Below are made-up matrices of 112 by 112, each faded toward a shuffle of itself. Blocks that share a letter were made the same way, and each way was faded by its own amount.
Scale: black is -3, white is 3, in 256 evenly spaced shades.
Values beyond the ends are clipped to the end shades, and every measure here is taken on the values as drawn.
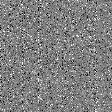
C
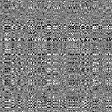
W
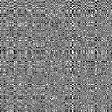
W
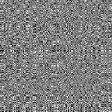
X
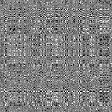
W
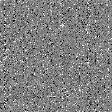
C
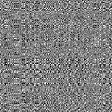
X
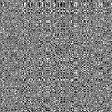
X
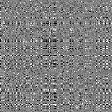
W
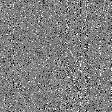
C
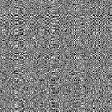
X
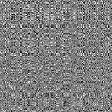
X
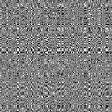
W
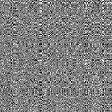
X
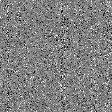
C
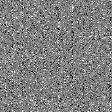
C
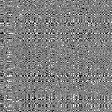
W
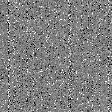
C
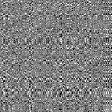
X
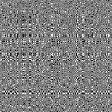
W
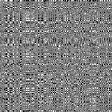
W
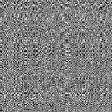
X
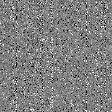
C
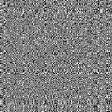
X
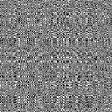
X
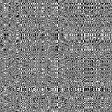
W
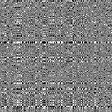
W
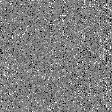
C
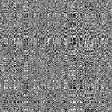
X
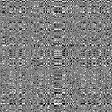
W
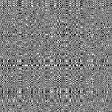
W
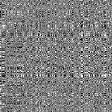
X
